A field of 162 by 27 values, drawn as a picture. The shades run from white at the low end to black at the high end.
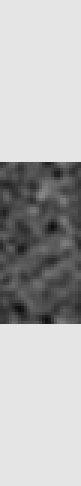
It is made of 3 by 1 panels. Panel 1,1: very low, flat. Panel 2,1: high, blotchy. Panel 3,1: very low, flat.
